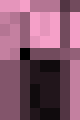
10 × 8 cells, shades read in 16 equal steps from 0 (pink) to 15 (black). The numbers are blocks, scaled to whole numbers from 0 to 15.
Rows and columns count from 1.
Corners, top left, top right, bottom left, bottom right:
1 8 7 3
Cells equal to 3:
10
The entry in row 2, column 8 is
0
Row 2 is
3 4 6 0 1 0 8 0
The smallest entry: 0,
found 10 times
